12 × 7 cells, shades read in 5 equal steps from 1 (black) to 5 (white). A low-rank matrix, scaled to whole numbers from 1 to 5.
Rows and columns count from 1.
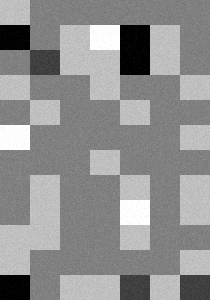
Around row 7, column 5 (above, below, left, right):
3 4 4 3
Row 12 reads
1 3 4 4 2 4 2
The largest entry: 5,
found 3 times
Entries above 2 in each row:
7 5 5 7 7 7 7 7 7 7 7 4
